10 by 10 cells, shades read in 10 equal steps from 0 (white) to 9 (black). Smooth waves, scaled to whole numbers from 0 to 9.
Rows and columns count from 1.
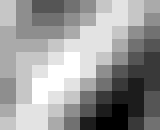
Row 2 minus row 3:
-1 0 1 1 1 2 0 -1 -2 -1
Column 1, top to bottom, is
2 2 3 3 3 3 4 4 3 2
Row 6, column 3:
1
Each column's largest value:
4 4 6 6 5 8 9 9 8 7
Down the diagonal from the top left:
2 4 4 2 0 1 5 8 8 5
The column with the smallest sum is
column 3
